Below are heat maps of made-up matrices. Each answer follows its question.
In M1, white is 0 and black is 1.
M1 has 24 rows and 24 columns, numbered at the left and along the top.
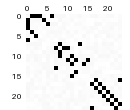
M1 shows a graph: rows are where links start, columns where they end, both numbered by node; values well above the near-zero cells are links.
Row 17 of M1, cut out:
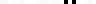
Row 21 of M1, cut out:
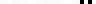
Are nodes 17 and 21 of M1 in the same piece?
yes
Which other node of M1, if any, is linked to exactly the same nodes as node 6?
node 3
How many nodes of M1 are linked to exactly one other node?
8
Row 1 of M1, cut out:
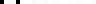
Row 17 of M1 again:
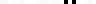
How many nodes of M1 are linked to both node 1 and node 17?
0
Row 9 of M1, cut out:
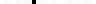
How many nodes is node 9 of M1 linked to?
1
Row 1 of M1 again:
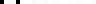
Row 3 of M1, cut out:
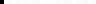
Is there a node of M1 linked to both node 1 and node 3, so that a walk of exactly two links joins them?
yes
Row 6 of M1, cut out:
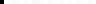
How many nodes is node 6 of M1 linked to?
1
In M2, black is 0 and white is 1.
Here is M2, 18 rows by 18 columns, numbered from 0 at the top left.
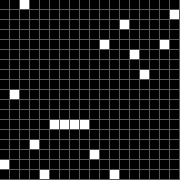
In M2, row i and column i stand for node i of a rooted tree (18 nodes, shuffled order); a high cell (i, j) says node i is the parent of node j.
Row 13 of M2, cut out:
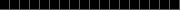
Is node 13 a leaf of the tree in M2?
yes
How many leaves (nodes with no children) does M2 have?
6
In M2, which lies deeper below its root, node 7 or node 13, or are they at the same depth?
node 13
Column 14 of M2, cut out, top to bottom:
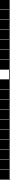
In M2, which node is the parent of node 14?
7
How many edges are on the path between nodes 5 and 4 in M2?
5
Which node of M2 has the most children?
12
